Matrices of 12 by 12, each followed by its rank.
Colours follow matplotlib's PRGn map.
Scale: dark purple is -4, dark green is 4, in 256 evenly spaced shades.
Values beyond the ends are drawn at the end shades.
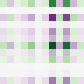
one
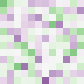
full rank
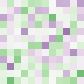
full rank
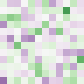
full rank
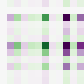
one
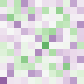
full rank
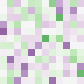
full rank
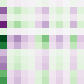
one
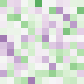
full rank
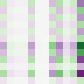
one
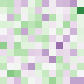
full rank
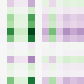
one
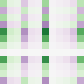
one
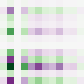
one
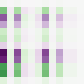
one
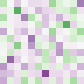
full rank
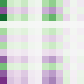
one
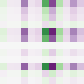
one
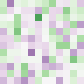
full rank
